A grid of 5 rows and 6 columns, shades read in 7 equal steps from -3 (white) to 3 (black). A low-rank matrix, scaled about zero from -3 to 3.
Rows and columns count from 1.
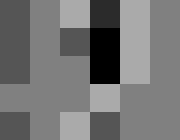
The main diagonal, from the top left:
1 0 0 -1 0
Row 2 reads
1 0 1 3 -1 0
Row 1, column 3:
-1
